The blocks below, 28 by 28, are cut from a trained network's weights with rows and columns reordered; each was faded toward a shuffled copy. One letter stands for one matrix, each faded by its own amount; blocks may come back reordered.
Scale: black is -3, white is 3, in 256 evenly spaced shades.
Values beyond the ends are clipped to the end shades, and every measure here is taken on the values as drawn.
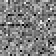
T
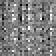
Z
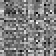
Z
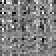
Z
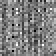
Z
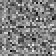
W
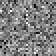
T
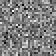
W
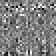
Z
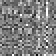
Z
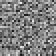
W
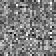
W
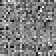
T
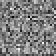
W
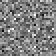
W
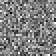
T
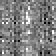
Z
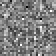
T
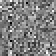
W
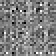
Z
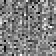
T
